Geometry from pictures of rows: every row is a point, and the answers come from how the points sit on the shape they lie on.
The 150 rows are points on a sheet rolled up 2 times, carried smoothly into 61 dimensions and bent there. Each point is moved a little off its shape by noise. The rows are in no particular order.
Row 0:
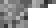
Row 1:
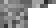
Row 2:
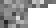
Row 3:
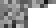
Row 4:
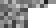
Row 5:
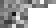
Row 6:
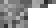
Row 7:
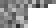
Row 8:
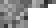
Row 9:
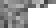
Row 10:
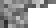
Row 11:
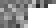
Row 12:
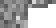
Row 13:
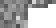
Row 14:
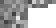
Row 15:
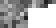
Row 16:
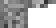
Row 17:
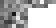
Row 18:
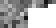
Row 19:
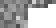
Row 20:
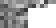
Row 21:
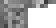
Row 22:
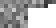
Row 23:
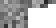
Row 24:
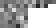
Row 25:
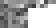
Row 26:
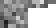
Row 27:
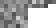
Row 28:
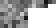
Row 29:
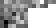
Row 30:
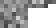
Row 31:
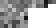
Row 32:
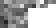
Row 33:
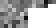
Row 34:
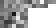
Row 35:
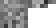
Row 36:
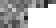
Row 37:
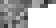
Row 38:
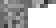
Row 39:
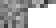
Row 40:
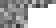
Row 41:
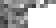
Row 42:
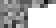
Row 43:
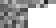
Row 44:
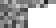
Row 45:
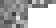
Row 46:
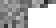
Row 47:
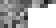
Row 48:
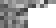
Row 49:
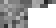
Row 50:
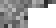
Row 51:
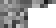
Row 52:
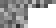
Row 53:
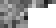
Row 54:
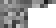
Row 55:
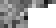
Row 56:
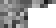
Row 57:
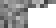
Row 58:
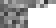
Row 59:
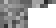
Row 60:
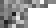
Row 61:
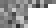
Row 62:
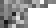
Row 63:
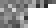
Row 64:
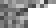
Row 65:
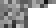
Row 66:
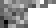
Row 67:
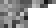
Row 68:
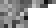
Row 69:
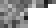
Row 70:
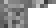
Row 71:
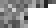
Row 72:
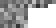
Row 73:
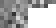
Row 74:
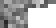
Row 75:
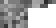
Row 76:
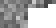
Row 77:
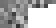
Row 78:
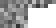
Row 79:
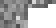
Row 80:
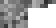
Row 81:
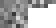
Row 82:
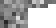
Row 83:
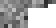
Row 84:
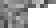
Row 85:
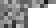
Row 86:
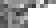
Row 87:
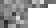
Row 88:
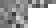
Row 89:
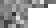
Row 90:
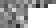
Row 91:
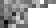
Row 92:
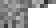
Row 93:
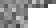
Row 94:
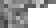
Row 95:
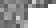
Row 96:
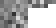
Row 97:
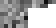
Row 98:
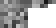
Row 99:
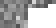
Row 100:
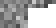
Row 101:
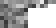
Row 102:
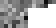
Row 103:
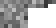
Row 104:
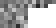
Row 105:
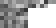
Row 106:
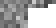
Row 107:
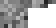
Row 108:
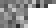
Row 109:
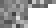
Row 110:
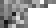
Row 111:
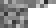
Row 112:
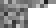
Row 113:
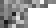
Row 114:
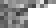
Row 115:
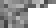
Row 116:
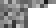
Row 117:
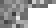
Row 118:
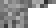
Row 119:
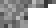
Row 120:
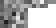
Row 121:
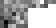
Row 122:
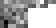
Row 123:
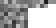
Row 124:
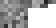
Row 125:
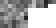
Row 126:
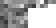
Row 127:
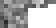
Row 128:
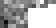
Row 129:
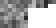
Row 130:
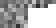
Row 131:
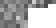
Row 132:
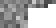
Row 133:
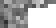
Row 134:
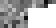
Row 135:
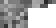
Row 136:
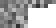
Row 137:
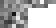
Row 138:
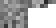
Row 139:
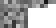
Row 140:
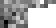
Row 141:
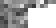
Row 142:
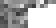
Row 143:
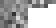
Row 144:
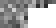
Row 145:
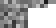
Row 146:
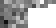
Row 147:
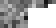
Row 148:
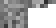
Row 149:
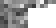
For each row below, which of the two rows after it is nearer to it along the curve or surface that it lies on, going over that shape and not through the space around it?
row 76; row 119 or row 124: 119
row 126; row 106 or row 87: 87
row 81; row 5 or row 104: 104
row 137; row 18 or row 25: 25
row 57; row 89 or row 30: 89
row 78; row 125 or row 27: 125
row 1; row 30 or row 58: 30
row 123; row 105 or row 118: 105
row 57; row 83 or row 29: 83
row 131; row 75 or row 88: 75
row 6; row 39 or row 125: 39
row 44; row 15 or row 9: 15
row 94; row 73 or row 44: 73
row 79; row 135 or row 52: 135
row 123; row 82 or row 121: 121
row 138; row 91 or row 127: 127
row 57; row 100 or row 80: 80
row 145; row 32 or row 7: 32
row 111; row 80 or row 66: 66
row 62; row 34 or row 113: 113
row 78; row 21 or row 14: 14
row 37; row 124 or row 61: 124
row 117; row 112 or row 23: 23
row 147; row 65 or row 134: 134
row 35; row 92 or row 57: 92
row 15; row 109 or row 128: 109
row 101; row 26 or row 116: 116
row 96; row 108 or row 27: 108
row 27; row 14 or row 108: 14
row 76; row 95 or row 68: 95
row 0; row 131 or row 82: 131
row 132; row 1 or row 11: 1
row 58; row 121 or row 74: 121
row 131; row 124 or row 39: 124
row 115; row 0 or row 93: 0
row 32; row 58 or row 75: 58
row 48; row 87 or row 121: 121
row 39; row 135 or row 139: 135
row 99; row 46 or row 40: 46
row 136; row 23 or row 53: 53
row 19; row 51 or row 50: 50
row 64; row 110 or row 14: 110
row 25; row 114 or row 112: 114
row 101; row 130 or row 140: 140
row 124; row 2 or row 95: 95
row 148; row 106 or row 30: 106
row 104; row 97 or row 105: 97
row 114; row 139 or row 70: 139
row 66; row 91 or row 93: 91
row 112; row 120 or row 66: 66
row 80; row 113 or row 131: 131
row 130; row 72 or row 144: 72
